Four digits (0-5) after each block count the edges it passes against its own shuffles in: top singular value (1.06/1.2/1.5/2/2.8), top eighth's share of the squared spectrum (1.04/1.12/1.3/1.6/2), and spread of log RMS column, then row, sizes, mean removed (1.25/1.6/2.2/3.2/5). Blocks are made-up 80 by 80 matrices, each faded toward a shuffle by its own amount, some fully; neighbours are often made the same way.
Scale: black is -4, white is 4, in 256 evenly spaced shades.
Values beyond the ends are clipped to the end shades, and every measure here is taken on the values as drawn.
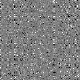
4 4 2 2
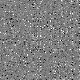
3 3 1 1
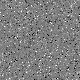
0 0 0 0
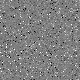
2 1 0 0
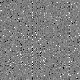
4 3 2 1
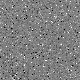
2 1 0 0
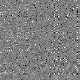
4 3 2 2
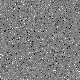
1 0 0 0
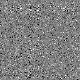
1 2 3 2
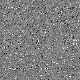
1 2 1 1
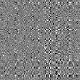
5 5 3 3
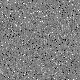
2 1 0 0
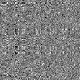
4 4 2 2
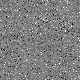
0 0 0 0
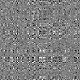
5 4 3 3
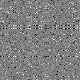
4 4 1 2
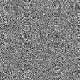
4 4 2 2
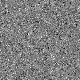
2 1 0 0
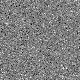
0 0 0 0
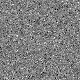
0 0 0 0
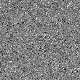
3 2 0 0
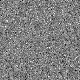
2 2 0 0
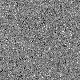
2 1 0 0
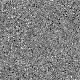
1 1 0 0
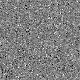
2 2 0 1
